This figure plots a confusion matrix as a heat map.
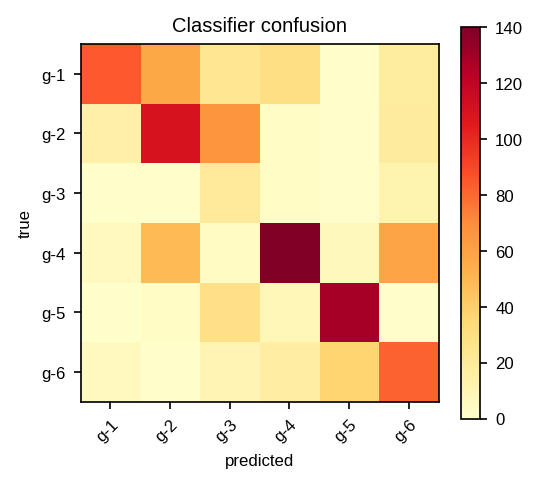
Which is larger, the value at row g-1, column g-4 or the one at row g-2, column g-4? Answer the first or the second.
the first
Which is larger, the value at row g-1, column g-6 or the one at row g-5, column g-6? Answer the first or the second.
the first
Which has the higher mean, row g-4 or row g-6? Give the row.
g-4
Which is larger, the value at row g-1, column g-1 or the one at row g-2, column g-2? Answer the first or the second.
the second
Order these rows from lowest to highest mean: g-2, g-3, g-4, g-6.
g-3, g-6, g-2, g-4
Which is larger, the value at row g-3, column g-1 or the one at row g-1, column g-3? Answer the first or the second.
the second
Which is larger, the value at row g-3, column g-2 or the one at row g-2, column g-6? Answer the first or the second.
the second
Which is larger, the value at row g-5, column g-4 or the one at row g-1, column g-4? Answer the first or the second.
the second
